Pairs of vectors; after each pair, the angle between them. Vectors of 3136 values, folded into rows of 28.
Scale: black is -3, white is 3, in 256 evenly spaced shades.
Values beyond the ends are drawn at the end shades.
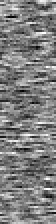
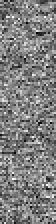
partly opposed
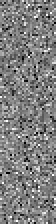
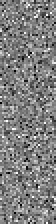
nearly parallel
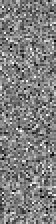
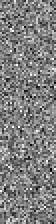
partly opposed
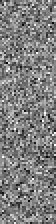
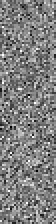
orthogonal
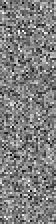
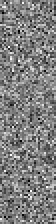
nearly opposite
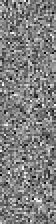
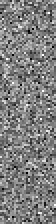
orthogonal
